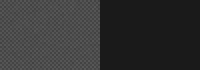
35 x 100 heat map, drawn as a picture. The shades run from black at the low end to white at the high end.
The table splits into one row of 2 panels. Panel 1,1: low, checkered, faint in contrast. Panel 1,2: very low, flat.
